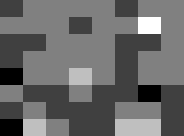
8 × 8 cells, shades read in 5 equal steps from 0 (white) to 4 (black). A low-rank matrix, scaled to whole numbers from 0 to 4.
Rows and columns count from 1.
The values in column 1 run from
2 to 4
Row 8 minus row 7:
1 -1 -1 0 0 -1 -1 0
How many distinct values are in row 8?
4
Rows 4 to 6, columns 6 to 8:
3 2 2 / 3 2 2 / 3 4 3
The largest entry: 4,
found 3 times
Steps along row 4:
down same same same up down same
